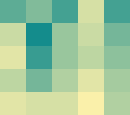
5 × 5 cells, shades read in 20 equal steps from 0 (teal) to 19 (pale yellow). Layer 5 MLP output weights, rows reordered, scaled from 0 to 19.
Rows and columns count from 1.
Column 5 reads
4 8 10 12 13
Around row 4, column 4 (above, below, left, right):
14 19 13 12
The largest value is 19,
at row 5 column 4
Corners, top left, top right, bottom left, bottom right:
6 4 17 13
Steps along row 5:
down same up down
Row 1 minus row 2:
-9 9 -7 1 -4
